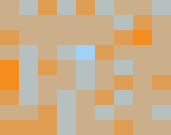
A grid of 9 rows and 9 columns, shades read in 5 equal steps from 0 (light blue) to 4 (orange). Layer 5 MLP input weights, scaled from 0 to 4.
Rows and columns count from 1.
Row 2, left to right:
2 2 2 2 2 2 1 3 2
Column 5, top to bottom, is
3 2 2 0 1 1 2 2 2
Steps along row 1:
down up down up down up same down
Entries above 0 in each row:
9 9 9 8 9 9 9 9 9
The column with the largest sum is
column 1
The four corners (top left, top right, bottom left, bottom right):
2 1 3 2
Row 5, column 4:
2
